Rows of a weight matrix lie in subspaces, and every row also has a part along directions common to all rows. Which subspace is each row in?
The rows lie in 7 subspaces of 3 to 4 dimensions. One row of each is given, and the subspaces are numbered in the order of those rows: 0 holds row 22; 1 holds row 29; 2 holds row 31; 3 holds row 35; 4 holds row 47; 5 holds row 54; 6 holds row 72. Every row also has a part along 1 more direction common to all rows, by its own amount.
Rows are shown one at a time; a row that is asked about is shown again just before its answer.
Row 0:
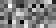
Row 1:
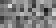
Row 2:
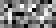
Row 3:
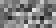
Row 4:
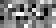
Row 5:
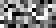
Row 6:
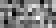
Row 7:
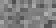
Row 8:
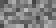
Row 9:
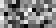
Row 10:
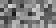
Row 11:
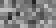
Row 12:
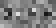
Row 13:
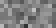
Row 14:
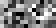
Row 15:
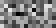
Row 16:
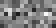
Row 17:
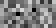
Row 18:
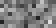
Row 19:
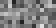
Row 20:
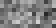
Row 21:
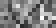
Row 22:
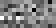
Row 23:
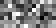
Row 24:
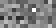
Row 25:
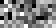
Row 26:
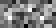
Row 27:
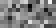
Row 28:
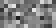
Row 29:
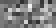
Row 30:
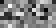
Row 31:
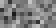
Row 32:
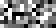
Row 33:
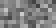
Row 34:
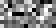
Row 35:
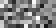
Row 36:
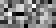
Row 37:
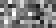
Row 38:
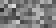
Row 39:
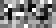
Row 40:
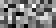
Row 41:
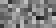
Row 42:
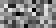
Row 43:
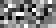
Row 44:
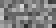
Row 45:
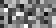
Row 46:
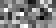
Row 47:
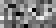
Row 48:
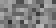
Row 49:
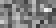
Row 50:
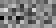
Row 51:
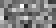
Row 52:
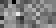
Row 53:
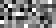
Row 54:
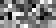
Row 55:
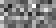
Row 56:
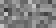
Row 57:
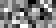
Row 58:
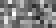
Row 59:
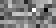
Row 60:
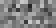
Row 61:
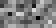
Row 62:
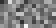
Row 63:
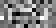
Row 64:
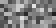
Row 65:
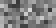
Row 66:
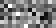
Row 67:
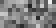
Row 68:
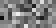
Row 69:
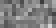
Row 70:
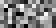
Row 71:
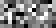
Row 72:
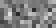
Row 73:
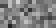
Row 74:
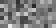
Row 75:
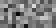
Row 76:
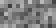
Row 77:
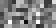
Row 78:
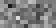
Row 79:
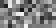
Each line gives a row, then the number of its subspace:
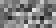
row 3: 1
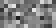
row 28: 2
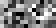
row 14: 3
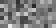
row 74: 4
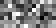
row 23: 5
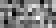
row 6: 2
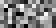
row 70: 0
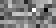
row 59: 0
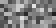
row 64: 4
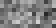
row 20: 3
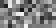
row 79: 4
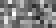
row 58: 2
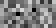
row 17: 5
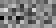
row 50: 0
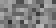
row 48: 1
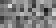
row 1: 6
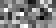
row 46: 5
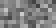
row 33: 5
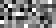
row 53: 3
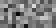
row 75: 0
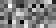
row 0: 1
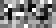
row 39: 1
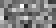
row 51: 6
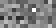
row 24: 0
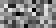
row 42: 5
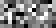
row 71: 1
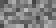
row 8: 3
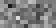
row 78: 2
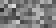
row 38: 2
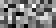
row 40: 0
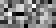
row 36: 4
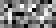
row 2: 1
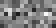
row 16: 6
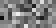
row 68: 3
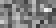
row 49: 6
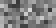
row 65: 4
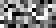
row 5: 4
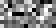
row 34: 0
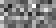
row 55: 6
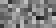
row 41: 4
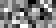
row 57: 5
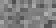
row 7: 3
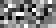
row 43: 0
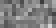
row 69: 2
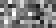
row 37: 2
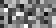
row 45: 0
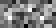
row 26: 1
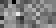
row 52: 1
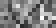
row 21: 5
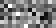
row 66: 3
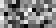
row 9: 4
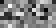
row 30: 6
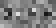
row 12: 6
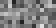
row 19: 1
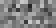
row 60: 1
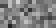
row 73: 4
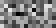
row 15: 5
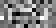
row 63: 3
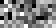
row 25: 5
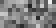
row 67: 1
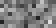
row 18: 3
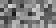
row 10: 2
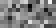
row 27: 1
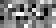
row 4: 6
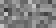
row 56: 6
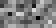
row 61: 3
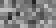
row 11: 5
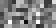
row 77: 1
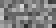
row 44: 6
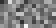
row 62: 4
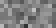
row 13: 0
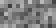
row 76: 2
